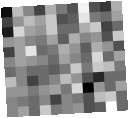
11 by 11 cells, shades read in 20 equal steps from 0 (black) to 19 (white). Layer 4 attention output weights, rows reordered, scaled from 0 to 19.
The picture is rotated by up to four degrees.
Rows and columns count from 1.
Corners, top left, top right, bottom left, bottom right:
1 13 10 8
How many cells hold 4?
1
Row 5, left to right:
5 12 17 8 9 13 11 7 13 11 6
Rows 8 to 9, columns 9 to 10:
3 8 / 11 8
